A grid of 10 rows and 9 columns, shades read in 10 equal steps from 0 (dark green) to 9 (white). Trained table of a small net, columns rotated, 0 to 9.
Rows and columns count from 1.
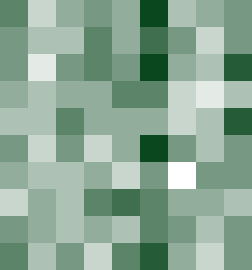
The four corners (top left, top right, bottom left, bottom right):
3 4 3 4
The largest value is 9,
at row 7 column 7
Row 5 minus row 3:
2 -2 -1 2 1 5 2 0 0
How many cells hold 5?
20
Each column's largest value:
7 8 6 7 7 5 9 8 6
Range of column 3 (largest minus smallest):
3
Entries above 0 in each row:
8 9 8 9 9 8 9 9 9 9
